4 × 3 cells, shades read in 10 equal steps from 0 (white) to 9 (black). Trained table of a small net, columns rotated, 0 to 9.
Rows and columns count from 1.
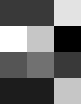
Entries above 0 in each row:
3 2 3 3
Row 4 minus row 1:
1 1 1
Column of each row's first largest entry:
1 3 3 1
